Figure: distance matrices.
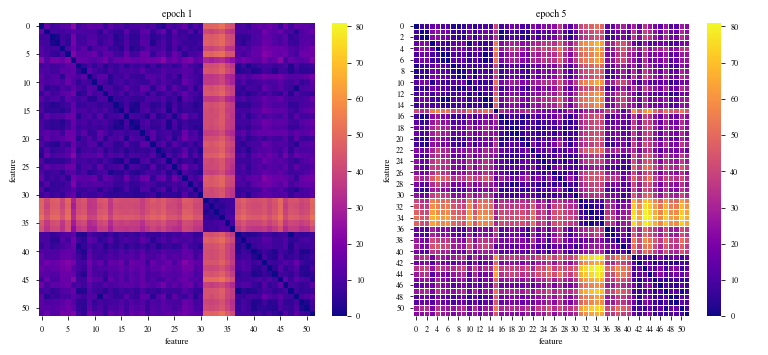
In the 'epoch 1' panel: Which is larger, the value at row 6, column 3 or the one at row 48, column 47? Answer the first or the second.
the first
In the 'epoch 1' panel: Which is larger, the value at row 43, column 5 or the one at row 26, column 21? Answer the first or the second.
the first
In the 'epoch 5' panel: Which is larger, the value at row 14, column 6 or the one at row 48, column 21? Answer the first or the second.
the second
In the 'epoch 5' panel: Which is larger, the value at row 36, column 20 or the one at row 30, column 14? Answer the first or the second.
the second
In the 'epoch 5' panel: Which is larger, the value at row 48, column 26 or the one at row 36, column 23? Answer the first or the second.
the first
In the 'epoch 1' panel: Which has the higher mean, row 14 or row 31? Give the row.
31
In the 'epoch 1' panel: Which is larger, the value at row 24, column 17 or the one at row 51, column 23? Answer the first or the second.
the second
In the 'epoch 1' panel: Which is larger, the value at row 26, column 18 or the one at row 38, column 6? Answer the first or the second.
the second
